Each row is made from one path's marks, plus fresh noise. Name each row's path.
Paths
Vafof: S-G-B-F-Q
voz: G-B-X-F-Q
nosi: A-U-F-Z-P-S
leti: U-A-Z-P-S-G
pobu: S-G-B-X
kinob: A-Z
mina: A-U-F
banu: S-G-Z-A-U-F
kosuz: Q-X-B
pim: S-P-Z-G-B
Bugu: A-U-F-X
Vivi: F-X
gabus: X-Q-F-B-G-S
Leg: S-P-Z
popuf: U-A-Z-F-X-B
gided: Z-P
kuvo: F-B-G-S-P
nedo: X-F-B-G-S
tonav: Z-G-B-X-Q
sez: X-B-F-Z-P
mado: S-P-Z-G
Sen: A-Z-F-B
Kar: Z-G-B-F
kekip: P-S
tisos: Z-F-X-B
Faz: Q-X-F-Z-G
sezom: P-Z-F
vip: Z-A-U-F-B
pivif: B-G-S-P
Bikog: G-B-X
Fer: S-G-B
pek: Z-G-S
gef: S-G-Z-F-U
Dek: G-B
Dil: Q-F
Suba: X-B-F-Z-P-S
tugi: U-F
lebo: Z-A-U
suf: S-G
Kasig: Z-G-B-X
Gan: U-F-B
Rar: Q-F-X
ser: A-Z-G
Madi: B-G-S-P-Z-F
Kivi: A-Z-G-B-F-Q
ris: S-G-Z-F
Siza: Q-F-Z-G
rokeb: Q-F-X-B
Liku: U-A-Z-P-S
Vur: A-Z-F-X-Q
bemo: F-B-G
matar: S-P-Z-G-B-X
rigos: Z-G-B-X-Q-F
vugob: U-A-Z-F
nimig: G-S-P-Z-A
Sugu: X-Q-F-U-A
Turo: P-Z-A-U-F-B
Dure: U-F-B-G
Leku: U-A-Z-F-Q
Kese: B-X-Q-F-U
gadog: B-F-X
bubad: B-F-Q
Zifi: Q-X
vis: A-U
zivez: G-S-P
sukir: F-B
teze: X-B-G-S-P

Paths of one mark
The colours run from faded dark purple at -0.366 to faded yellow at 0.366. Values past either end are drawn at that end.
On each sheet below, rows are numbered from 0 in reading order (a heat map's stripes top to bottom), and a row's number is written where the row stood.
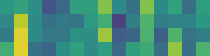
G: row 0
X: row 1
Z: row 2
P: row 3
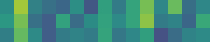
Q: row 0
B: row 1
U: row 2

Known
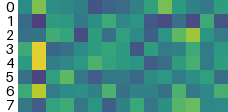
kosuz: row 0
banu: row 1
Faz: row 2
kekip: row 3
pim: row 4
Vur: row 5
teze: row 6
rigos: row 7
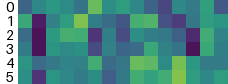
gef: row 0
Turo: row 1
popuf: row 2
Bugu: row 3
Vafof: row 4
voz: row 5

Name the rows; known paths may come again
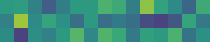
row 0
Dek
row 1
Liku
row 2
Kar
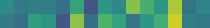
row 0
Dil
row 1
Siza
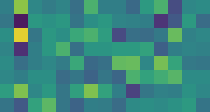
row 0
pobu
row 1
vugob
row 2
Leg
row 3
Sen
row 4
Vafof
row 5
Rar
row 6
nimig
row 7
Vur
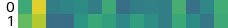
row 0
teze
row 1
pivif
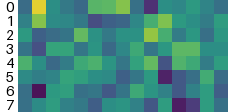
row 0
pek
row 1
kosuz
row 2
sukir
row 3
rigos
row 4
kuvo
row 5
nosi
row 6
Leku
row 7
lebo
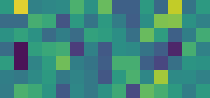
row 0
gided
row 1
Faz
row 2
Bikog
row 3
popuf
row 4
Turo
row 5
gabus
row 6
tonav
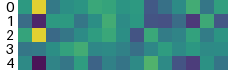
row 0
pim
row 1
banu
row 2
kekip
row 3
tisos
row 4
mina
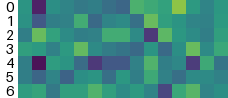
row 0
voz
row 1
gadog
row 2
Kasig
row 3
sez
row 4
Sugu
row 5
tugi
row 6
Madi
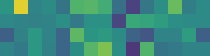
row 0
mado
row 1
Vivi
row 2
gef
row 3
ser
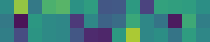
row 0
Suba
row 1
Bugu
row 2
Kese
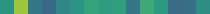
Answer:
Fer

